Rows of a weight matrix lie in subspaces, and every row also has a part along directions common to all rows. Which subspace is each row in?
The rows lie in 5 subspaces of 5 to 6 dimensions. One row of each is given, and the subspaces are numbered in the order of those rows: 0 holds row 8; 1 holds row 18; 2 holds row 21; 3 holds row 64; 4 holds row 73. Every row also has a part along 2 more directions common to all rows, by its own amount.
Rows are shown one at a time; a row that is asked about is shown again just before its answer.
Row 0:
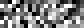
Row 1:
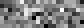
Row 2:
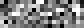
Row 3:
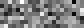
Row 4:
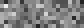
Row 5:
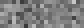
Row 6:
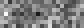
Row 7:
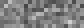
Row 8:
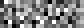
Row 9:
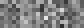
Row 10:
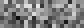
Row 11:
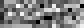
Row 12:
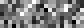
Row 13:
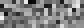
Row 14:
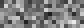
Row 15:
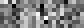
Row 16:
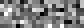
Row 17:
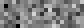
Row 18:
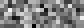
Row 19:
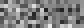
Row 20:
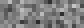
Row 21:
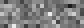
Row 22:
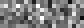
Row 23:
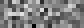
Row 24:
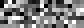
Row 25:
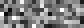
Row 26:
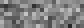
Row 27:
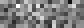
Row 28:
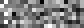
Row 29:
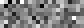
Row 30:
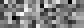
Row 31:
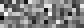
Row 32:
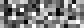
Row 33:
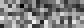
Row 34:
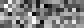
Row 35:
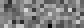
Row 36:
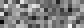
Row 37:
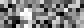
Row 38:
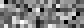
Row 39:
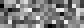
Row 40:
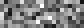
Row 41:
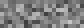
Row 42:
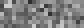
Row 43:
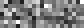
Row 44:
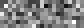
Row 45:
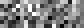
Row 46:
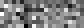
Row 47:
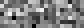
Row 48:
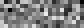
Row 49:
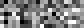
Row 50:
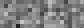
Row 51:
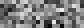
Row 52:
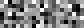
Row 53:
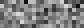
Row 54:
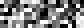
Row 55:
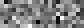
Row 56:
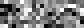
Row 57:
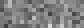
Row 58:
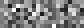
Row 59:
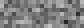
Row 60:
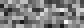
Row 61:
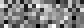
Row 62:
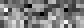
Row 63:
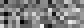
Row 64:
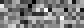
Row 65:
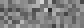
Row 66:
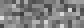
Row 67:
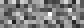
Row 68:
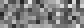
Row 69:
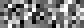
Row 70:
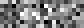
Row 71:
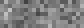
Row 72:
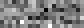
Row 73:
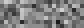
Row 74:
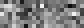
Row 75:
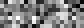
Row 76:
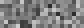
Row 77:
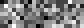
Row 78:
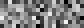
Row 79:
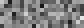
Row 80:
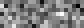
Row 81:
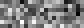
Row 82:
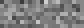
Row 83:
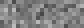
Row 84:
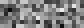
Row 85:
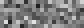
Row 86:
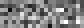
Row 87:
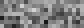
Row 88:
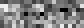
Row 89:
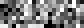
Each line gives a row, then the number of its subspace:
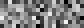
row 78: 4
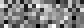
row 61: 0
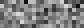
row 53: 1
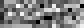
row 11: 2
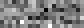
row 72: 3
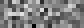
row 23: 0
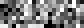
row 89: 2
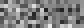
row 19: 3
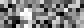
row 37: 1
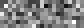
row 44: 1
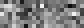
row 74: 2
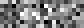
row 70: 4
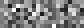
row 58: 3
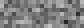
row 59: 0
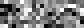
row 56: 2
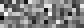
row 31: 1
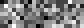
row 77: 2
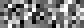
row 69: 3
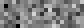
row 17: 4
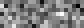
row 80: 1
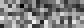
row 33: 1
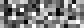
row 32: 4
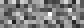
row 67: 2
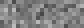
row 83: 3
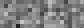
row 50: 4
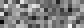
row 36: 3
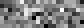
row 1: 2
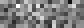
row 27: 3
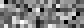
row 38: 0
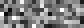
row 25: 2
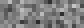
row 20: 4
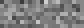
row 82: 0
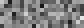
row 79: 1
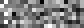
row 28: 4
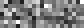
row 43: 1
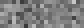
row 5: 2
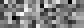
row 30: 0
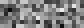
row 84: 4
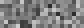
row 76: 0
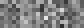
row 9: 4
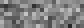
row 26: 3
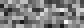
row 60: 0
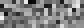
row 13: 1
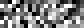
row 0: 3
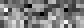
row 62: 3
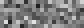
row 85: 0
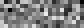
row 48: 0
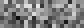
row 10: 3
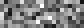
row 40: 2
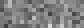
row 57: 1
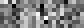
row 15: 4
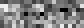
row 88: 3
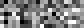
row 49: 4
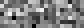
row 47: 4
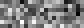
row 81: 3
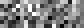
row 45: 3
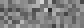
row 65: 4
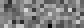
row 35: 1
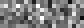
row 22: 3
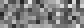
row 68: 2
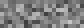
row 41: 2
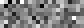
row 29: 0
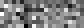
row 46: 2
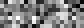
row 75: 1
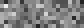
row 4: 0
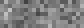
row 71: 0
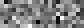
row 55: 0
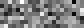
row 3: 2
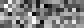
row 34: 1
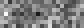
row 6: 0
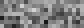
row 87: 1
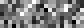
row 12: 3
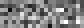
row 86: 3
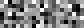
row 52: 4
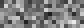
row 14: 2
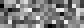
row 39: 0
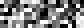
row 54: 3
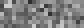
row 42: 1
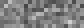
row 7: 2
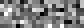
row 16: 0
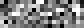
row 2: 4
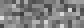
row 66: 1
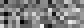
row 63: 4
